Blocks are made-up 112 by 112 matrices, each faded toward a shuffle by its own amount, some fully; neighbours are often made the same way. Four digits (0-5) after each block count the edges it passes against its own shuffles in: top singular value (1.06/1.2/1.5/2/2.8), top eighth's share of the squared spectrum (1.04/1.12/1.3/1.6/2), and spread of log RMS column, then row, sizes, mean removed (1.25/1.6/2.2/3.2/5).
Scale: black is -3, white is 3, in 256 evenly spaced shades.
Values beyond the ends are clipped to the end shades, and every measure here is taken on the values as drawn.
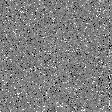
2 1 1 0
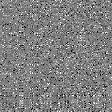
4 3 2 2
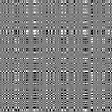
5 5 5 5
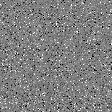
3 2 0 1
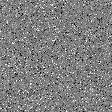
1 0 0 0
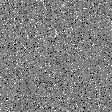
3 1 0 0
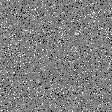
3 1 0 0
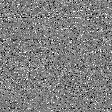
1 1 0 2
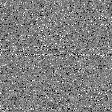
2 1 0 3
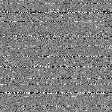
2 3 0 4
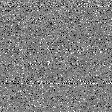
2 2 0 3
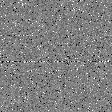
2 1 0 1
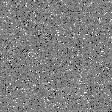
2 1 0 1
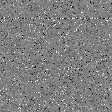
3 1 0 1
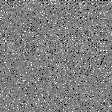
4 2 0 2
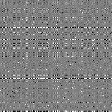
5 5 3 4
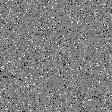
2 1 0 0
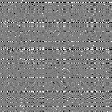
5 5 3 4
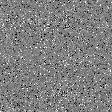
2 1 0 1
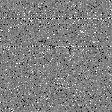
4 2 0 2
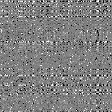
5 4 2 3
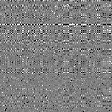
5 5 3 4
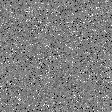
0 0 0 0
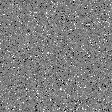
1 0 0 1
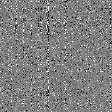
2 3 3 3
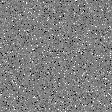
0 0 0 0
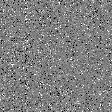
1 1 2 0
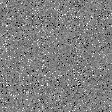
2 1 2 1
